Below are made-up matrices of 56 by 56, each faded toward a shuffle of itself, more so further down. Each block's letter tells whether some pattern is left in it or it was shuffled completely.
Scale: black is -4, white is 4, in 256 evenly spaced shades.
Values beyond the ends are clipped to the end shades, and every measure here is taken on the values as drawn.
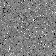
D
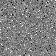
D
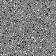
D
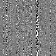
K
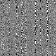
K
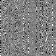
K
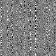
K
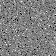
D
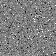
D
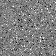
D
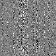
K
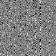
K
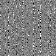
K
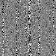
K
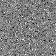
D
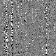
K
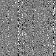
K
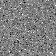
D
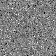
D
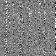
K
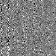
K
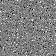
D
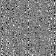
K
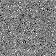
D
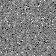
D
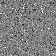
D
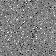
D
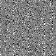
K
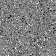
D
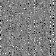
K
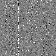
K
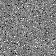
D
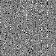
K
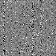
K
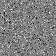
D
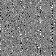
K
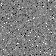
D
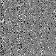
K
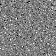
D
